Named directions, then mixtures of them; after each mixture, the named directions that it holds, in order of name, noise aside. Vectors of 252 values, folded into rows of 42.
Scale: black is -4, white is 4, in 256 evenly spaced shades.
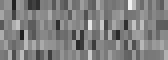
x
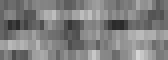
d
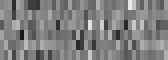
x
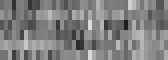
d, x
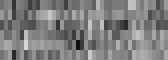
d, x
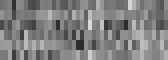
d, x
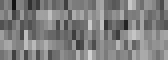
d, x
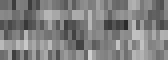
d, x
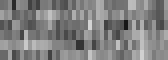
d, x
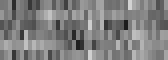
d, x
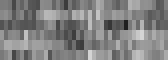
d, x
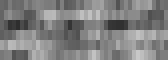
d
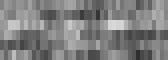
d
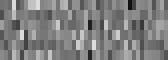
x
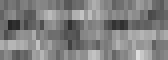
d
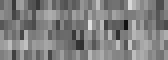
d, x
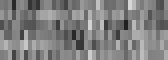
d, x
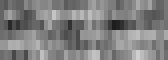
d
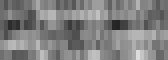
d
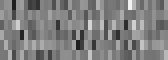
x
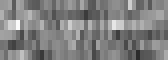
d, x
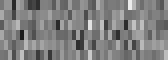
x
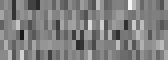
x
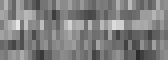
d, x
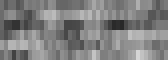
d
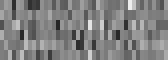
x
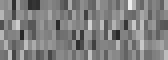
x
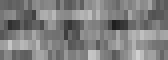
d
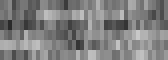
d, x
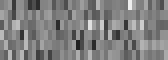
x
